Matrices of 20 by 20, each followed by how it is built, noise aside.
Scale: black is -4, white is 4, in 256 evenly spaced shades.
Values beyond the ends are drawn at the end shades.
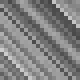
Toeplitz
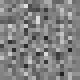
uneven columns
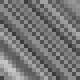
Toeplitz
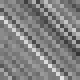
Toeplitz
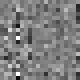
uneven columns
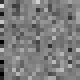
uneven columns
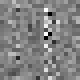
uneven columns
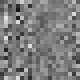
uneven columns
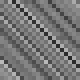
Toeplitz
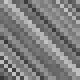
Toeplitz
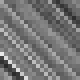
Toeplitz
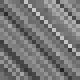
Toeplitz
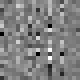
uneven columns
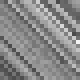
Toeplitz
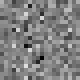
uneven columns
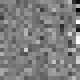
uneven columns
